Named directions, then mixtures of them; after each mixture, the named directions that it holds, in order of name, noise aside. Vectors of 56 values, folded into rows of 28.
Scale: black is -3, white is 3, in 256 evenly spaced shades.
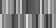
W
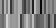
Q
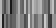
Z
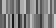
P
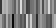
P, W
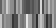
W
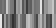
W, Z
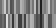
P, Q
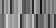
Q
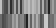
W, Z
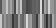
W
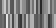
P, Q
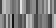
P, W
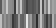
W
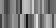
Q, W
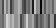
Q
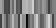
Q, W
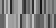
Q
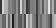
P, W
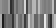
P, Z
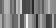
Q, W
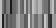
Z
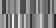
P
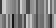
P, W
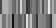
P, W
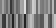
P, Z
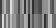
Z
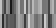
Z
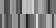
Q, W
